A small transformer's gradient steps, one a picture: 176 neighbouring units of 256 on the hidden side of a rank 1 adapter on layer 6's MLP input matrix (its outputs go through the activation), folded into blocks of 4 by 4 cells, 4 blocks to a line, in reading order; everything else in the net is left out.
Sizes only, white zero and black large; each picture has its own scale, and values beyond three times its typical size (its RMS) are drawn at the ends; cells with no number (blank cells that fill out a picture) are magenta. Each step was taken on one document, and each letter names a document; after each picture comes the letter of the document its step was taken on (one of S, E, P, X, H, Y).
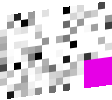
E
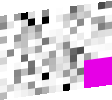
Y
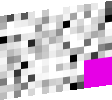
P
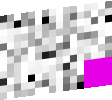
P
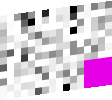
Y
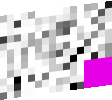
P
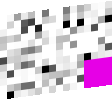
E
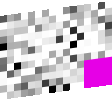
E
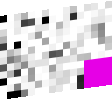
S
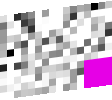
Y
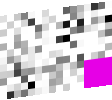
E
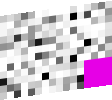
P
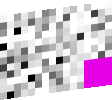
S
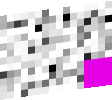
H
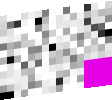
H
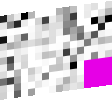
P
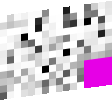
H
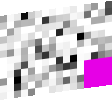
P
